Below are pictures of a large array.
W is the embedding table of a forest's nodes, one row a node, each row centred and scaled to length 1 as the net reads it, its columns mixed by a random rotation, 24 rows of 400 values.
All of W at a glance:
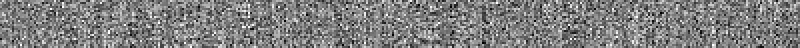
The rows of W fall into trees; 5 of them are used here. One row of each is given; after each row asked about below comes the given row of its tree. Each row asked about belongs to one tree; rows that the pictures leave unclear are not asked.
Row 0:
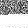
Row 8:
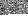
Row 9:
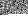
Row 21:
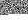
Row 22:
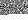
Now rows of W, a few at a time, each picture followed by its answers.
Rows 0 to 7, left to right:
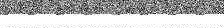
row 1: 9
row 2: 8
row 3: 8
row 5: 8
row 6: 21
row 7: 21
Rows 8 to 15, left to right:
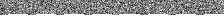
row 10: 21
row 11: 22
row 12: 0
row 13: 8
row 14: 21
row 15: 22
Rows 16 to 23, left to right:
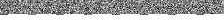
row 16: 22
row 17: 0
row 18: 22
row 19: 8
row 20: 21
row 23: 22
